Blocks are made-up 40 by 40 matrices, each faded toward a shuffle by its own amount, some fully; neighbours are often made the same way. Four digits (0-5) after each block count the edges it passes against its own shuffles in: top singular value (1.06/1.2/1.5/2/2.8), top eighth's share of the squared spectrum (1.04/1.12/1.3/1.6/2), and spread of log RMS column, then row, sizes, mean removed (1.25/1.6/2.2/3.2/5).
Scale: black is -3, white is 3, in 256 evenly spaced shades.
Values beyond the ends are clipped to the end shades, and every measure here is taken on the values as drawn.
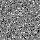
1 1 0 0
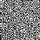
3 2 1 0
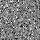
0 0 0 0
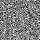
2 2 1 1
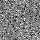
0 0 0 0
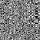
3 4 1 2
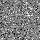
0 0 0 0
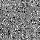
2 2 1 0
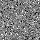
0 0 0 0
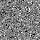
0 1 0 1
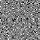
3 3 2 1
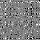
3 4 2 2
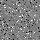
0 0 0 0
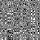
3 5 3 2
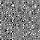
3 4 2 2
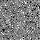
0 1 0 0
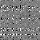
2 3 3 3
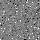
0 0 0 0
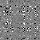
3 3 2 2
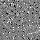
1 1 0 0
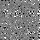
2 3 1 2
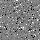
1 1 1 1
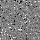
1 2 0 0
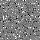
1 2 1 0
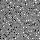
1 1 0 0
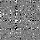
2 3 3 2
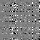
2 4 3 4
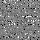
1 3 1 2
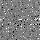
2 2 0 1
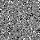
1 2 2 0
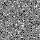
1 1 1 0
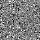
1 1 2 0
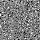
0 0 1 0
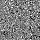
0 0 1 0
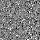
1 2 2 0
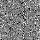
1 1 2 0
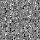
1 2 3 0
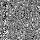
1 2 2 0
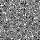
0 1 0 0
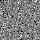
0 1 2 0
